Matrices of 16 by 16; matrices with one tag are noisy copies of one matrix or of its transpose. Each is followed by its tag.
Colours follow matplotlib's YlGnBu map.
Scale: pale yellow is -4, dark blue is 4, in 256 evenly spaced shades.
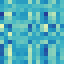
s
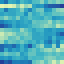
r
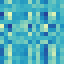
s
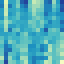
r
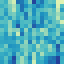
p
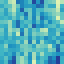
p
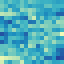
p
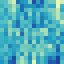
p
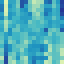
r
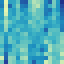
r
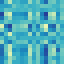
s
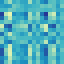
s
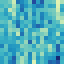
p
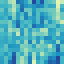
p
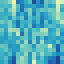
p
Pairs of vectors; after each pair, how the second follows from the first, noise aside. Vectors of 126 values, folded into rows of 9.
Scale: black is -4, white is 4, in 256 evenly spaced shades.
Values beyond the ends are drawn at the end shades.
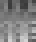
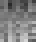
copied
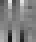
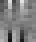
copied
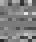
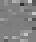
partly zeroed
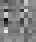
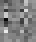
copied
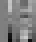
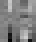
copied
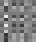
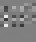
partly zeroed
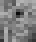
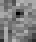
copied
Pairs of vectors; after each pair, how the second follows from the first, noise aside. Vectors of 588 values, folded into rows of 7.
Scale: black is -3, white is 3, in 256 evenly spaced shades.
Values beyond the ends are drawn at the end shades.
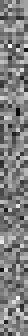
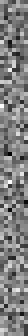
shuffled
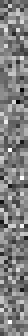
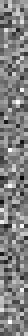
sign-scrambled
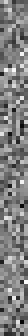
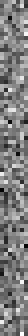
shuffled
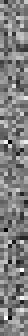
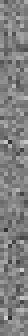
shrunk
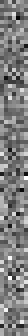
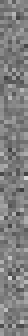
shrunk
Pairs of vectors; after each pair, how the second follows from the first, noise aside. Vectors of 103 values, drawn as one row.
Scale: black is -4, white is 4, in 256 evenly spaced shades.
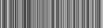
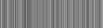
shrunk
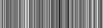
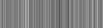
shrunk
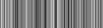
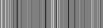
partly zeroed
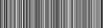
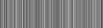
shrunk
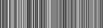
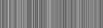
shrunk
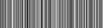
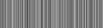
shrunk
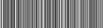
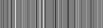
partly zeroed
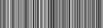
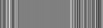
partly zeroed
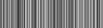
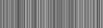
shrunk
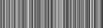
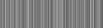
shrunk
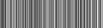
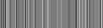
partly zeroed
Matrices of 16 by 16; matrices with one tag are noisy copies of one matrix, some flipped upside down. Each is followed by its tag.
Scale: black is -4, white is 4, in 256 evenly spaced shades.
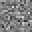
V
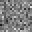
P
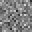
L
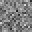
L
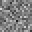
L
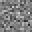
V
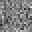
P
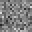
P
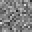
L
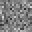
P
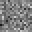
P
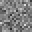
L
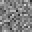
L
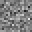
V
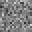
P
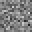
V
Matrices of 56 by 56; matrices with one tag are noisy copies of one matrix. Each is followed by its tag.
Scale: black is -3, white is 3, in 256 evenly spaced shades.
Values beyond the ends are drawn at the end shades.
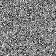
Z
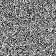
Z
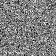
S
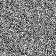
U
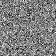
Z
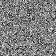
Z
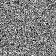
S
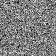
S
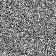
U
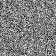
U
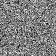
S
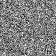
U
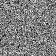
S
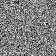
S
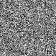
U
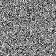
Z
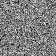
S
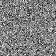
Z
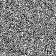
U
